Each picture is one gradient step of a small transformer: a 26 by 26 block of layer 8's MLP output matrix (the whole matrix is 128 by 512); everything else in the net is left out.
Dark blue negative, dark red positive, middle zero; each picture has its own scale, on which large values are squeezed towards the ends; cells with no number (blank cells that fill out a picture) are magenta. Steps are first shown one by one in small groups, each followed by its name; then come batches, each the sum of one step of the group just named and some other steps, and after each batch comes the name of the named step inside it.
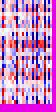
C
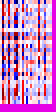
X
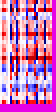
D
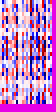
C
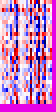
D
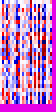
X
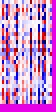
X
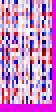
X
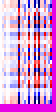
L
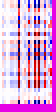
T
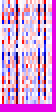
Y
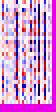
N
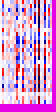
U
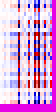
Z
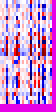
Z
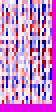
N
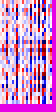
U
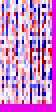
N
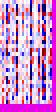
Y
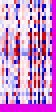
Z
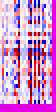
T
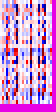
Y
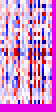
T
